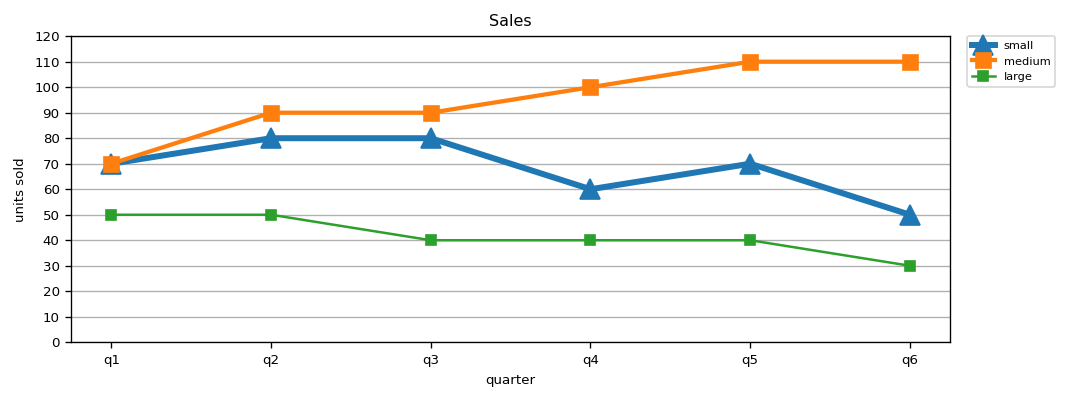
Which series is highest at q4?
medium
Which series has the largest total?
medium
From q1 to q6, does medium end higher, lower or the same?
higher
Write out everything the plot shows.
Title: Sales
x-axis: quarter, ticks q1 q2 q3 q4 q5 q6
y-axis: units sold, ticks 0 10 20 30 40 50 60 70 80 90 100 110 120
Legend: small, medium, large
Values:
small: 70 80 80 60 70 50
medium: 70 90 90 100 110 110
large: 50 50 40 40 40 30
